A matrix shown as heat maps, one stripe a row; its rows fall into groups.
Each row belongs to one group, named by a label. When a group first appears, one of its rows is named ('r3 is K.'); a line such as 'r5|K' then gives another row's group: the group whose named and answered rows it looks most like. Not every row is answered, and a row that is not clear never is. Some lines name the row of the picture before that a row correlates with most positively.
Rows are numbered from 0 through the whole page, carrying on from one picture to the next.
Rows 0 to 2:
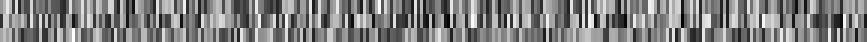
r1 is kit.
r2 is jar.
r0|kit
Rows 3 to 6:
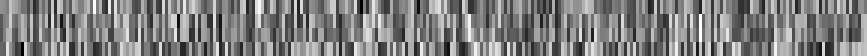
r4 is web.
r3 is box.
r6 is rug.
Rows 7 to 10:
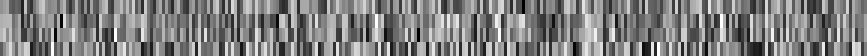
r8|jar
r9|jar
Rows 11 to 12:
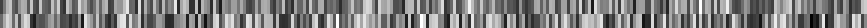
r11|web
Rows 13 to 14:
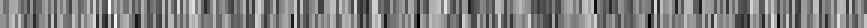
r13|box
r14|box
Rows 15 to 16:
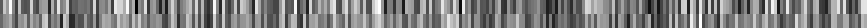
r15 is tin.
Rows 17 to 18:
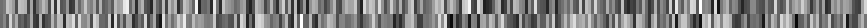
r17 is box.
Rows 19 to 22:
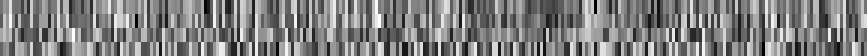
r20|tin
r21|jar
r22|kit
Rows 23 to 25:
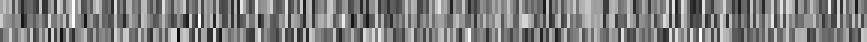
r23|jar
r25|web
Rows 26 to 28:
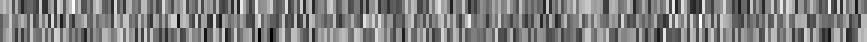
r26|jar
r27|web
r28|tin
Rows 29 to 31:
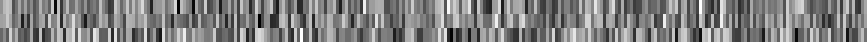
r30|jar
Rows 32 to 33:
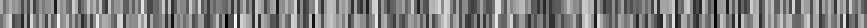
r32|box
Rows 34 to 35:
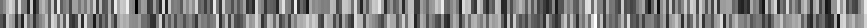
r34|box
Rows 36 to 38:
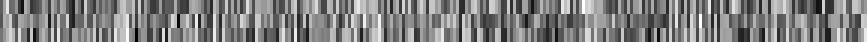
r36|rug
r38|box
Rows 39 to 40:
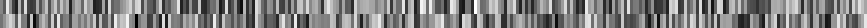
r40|box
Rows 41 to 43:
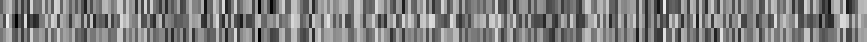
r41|tin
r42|rug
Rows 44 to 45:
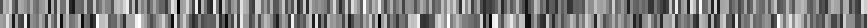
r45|jar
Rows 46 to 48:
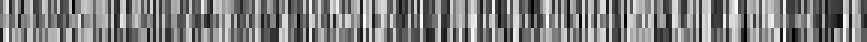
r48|kit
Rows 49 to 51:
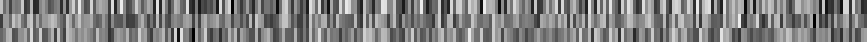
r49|kit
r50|kit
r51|web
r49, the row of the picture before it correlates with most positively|47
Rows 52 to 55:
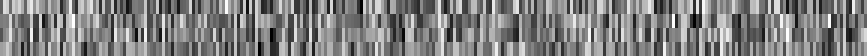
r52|kit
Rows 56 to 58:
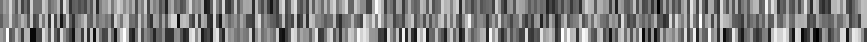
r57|web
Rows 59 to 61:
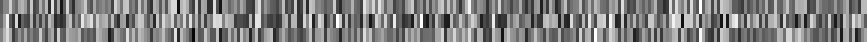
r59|web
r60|kit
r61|jar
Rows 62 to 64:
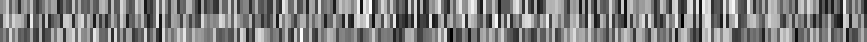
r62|kit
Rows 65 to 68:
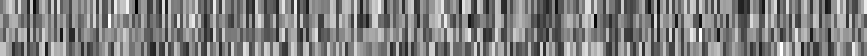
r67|box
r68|rug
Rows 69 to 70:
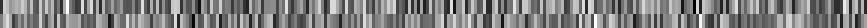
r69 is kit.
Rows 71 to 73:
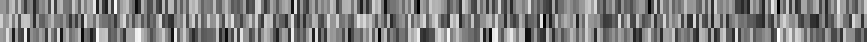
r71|box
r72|rug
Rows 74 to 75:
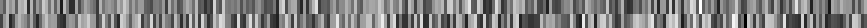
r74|box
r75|kit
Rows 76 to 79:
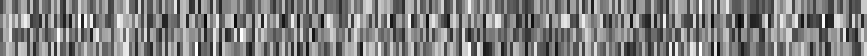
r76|web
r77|rug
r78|tin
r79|box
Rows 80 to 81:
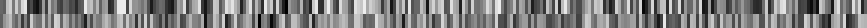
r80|rug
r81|tin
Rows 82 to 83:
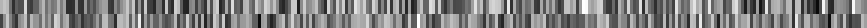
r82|rug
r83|tin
